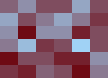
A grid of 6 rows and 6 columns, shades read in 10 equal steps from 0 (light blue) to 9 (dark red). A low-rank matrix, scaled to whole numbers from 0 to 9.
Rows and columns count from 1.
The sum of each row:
28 25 32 24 40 39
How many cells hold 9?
3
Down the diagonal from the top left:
5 6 3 6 8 4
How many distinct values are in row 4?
5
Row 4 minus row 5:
-5 -5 1 -2 -8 3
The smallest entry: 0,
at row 4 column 5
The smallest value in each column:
2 1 3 2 0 3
